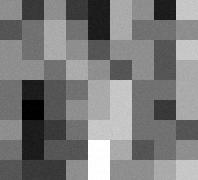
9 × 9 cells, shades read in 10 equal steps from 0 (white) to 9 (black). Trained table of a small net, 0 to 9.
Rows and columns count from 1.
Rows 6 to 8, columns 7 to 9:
5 7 3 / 5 5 6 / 6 5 4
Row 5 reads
5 8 6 5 3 2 5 5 3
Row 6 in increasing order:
2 3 3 4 5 5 6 7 9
